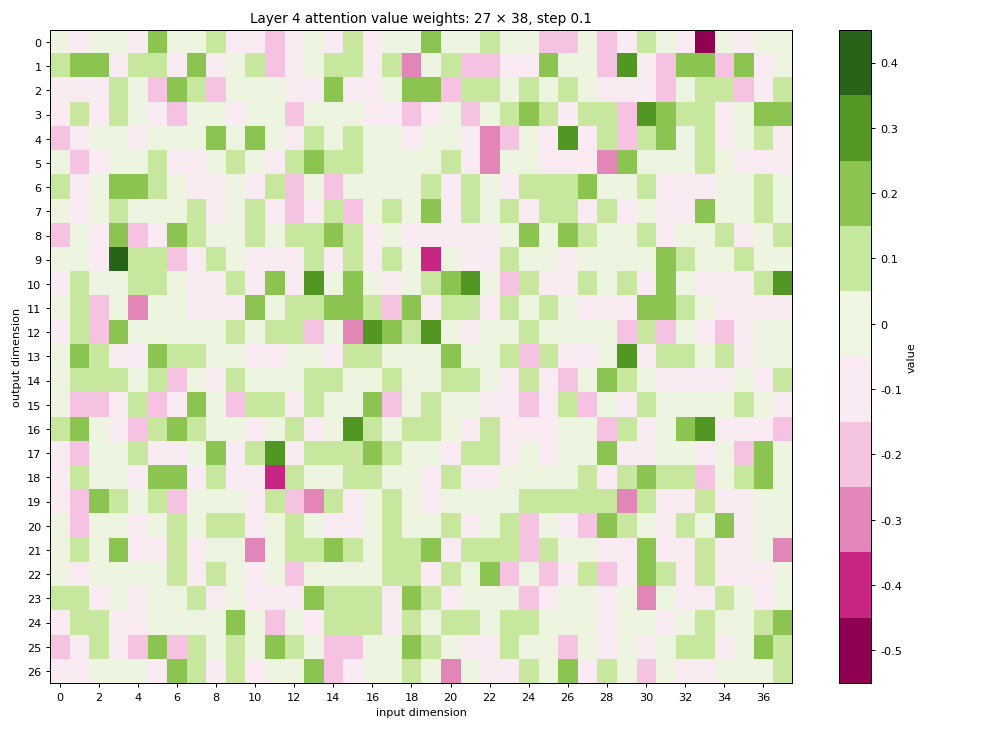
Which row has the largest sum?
10
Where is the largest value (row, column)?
9 3
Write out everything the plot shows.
Title: Layer 4 attention value weights: 27 × 38, step 0.1
x-axis: input dimension, ticks 0 2 4 6 8 10 12 14 16 18 20 22 24 26 28 30 32 34 36
y-axis: output dimension, ticks 0 1 2 3 4 5 6 7 8 9 10 11 12 13 14 15 16 17 18 19 20 21 22 23 24 25 26 (0 at the top)
Colour bar: value, ticks -0.5 -0.4 -0.3 -0.2 -0.1 0 0.1 0.2 0.3 0.4
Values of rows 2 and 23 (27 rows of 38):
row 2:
-0.1 -0.1 -0.1 0.1 0 -0.2 0.2 0.1 -0.2 0 0 0 -0.1 -0.1 0.2 -0.1 -0.1 0 0.2 0.2 -0.2 0.1 0.1 0 0.1 0 0.1 0 -0.1 -0.1 -0.1 -0.2 0 0.1 0.1 -0.2 -0.1 0.1
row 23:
0.1 0.1 -0.1 0 -0.1 0 0 0.1 -0.1 0 -0.1 -0.1 -0.1 0.2 0.1 0.1 0.1 -0.1 0.2 0.1 -0.1 0 0 0 -0.2 -0.1 0 0 -0.1 0 -0.3 0 -0.1 -0.1 0.1 0 -0.1 0
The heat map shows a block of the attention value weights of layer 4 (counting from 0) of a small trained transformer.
